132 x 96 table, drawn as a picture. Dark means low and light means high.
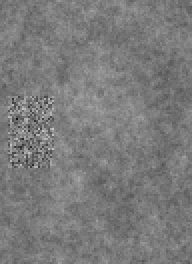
Histogram: heavy tails on both sides. Odd patch: rougher, in the middle left. Mirror symmetry: none. Stripes: none. Roughest part: middle left.
